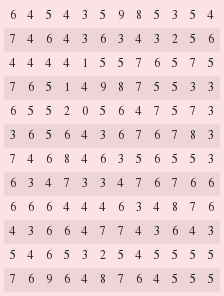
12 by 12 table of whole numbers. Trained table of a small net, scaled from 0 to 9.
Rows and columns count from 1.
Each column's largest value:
7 6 9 8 4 9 9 8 7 8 8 6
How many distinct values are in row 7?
6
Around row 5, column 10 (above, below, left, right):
5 7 7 7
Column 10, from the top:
3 2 5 5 5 7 5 7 8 6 5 5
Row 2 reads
7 4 6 4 3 6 3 4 3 2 5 6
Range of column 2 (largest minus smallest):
3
